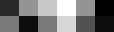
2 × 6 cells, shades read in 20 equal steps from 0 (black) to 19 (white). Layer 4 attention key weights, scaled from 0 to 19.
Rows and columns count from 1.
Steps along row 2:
down up up down down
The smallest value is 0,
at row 1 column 6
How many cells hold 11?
2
